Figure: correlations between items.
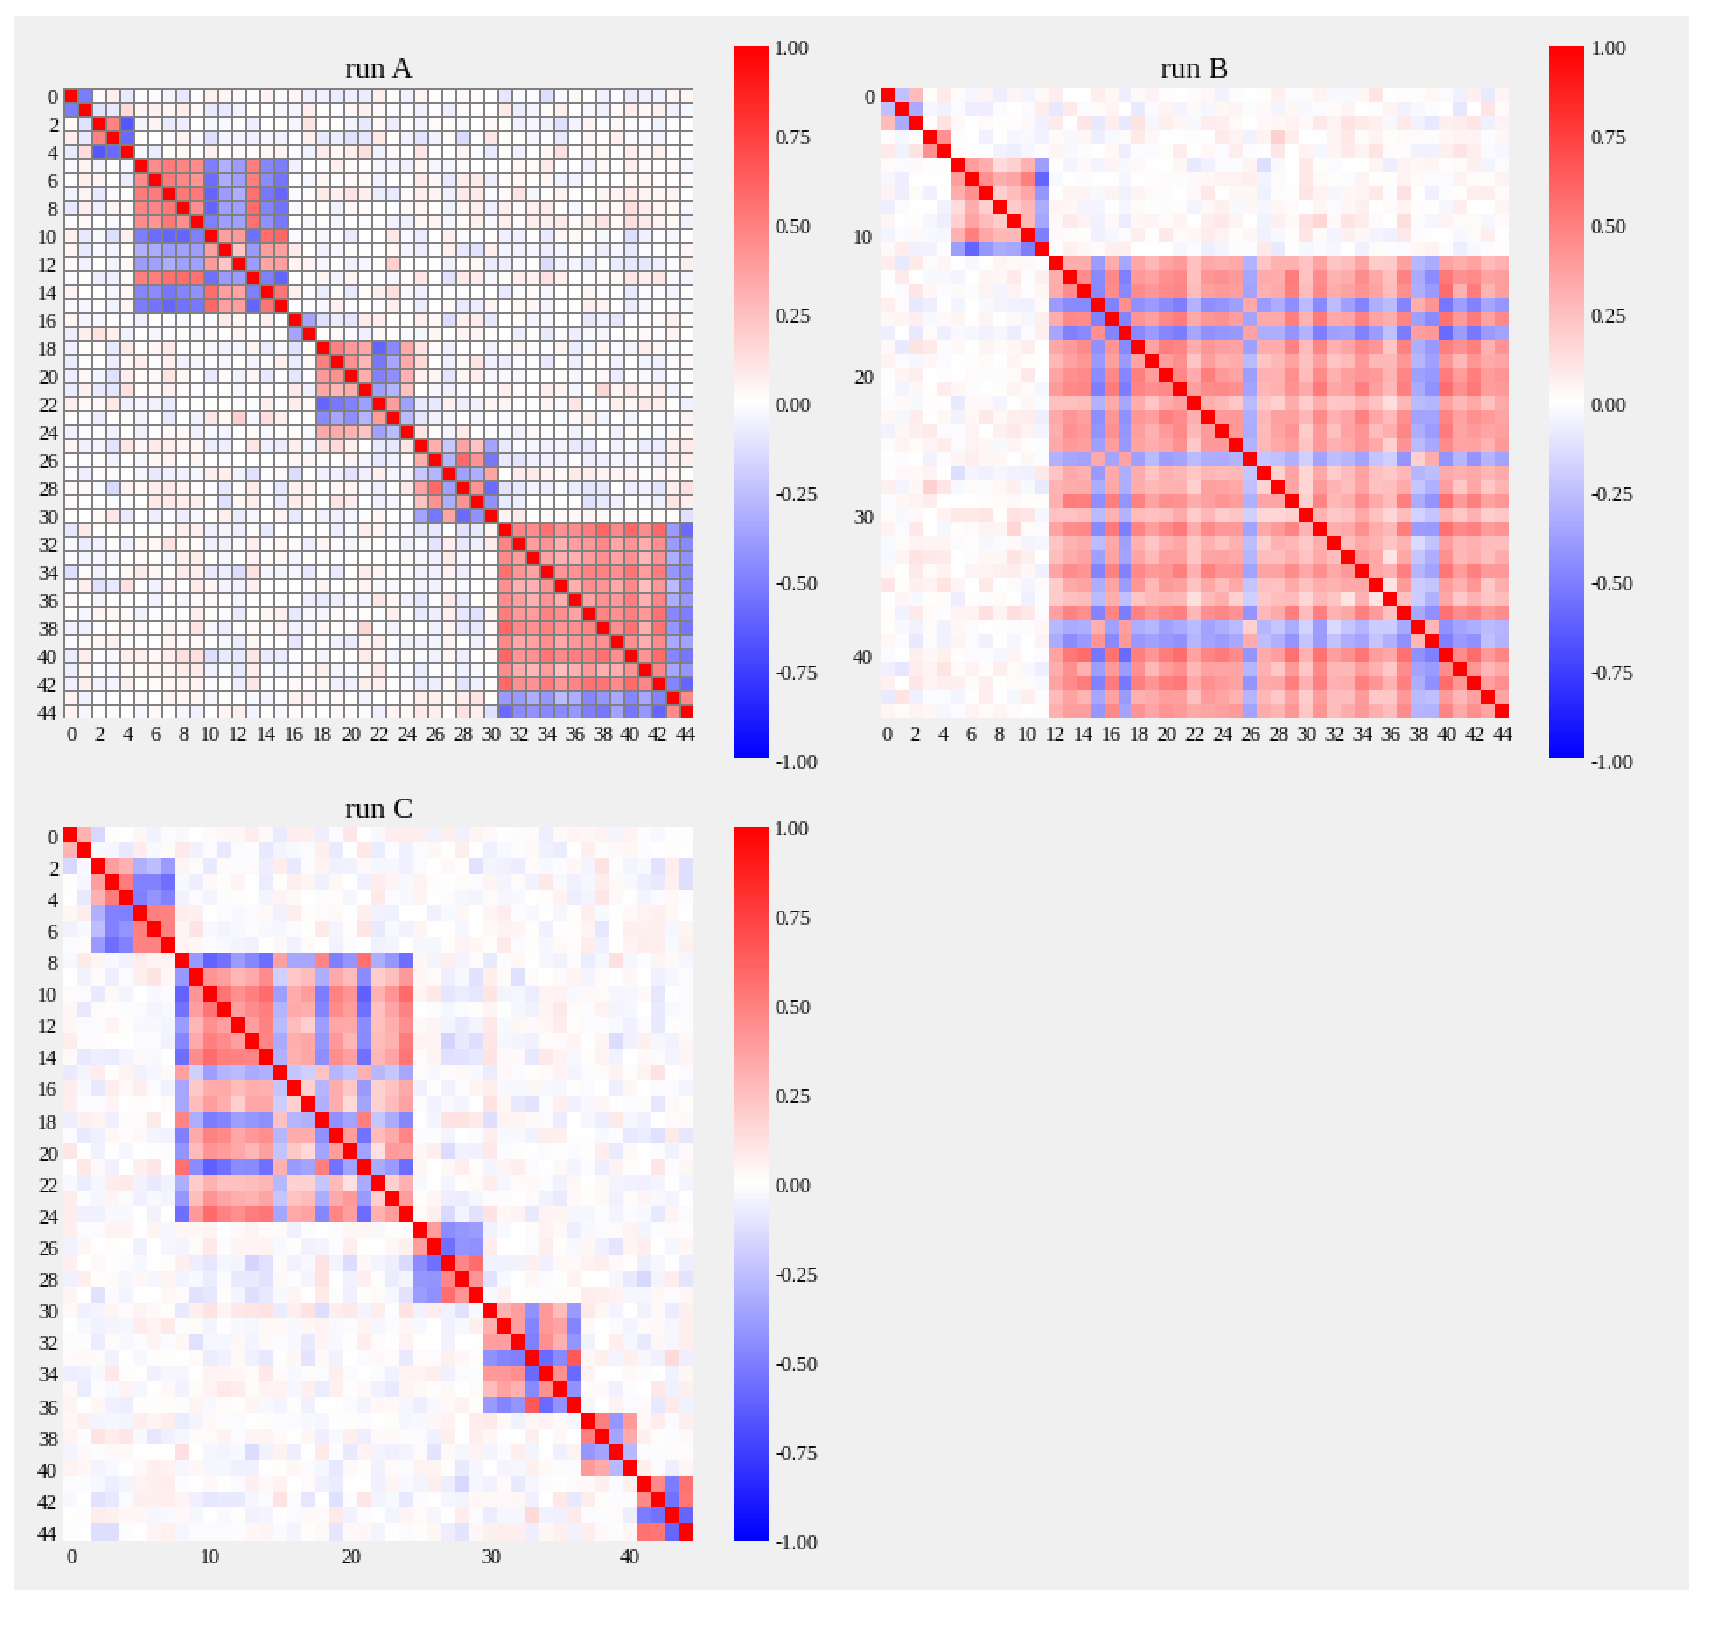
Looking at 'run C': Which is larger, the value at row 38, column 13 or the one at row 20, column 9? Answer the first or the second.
the second
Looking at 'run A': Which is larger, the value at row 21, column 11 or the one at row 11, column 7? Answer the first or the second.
the first
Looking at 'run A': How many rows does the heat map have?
45
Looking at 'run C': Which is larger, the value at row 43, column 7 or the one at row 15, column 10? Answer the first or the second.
the first
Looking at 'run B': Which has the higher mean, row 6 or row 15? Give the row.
6
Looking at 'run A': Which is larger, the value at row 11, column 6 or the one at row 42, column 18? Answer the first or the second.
the second
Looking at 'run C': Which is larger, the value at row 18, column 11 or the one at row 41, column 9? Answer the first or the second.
the second
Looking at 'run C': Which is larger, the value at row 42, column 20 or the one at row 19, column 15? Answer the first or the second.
the first
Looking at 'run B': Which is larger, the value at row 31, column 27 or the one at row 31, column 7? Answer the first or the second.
the first
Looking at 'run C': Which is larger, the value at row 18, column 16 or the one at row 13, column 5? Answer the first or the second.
the second
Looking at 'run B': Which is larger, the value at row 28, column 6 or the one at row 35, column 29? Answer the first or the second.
the second
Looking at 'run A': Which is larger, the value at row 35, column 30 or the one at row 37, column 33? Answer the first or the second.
the second
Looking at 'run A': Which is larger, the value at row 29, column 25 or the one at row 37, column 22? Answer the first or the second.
the first
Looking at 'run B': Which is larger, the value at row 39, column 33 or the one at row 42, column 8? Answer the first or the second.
the second
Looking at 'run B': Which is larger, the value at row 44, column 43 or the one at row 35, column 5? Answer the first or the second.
the first
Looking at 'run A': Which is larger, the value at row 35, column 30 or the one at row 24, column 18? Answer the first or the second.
the second
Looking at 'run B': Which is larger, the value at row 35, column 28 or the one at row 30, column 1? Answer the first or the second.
the first
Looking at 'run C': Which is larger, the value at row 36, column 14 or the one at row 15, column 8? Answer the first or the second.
the second
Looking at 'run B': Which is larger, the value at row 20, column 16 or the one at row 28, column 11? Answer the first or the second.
the first
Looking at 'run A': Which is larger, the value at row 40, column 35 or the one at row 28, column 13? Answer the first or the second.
the first
